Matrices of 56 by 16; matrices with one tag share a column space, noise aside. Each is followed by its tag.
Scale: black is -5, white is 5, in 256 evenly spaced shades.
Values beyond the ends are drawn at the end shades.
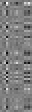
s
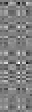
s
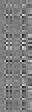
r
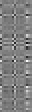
r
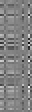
r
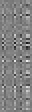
r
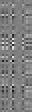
r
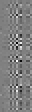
r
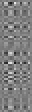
s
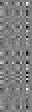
s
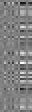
s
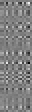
s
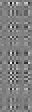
s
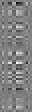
s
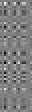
s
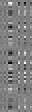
s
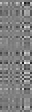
s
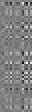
s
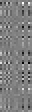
s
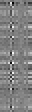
s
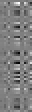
s
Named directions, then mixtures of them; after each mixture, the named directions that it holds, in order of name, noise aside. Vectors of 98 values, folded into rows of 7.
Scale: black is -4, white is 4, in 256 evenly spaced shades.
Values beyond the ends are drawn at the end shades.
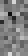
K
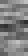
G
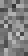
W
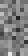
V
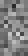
W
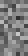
V, W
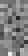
V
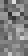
K, W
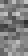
G, K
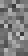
W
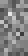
K, W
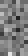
V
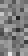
V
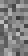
V, W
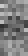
G, V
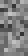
G, W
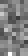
K, V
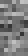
G, W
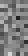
V, W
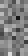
V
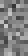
V, W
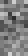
G, K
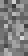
K, W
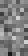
V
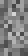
V, W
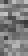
G, K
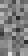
V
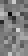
K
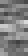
G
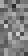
W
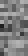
G, W
